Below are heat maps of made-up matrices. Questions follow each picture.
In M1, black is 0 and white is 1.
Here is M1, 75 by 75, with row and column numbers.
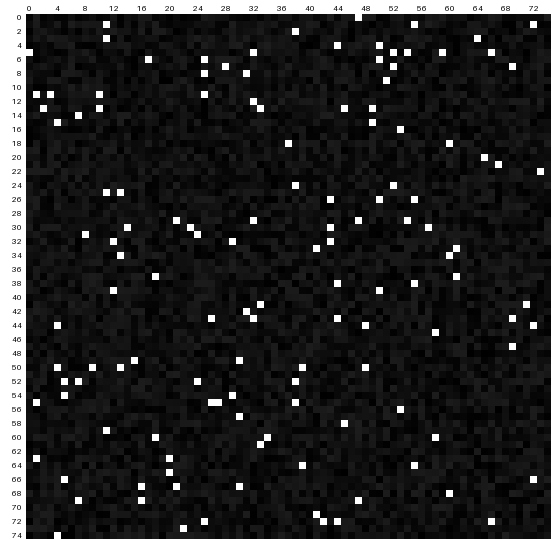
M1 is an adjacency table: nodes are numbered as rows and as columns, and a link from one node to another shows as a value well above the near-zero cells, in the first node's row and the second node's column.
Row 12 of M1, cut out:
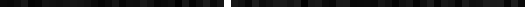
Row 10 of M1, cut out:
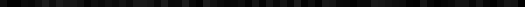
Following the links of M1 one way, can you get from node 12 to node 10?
yes
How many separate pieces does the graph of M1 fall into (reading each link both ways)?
9
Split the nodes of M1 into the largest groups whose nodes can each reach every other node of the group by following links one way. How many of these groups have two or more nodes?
6
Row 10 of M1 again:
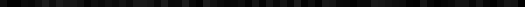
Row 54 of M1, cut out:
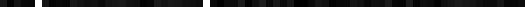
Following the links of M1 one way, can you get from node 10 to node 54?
no
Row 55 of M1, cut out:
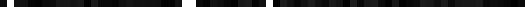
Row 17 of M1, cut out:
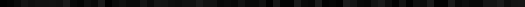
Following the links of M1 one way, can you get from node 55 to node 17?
no
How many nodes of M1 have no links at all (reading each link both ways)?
7
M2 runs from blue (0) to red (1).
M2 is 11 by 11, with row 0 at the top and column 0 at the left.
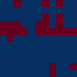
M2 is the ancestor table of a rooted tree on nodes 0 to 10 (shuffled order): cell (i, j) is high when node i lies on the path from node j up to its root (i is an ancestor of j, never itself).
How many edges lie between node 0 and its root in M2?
2
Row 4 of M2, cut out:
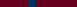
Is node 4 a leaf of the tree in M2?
no
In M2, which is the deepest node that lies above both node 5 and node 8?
3
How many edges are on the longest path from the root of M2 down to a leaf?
4
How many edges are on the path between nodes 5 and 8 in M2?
4
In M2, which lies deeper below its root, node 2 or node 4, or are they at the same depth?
node 2
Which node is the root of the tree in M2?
4
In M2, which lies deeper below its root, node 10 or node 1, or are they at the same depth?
node 1
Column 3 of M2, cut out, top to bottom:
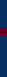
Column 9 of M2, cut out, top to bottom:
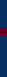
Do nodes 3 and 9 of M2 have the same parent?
yes
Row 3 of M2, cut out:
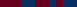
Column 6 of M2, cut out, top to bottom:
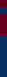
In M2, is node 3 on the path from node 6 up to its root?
yes
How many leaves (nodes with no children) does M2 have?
4
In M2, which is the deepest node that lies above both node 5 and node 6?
3
